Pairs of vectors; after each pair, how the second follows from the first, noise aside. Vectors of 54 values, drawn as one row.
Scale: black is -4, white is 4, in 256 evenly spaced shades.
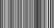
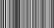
reversed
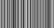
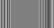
partly zeroed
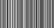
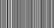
partly zeroed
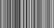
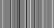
partly zeroed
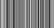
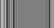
partly zeroed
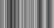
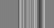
partly zeroed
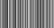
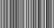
reversed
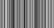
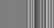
partly zeroed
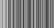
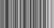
reversed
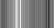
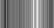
reversed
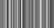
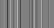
partly zeroed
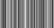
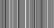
partly zeroed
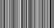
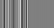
partly zeroed
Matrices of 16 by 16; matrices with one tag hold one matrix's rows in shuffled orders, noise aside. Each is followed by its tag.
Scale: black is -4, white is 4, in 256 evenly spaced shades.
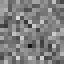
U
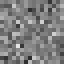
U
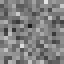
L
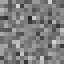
U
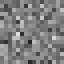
U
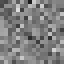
U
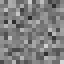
L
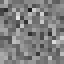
U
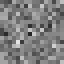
U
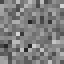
U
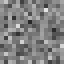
L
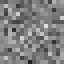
L
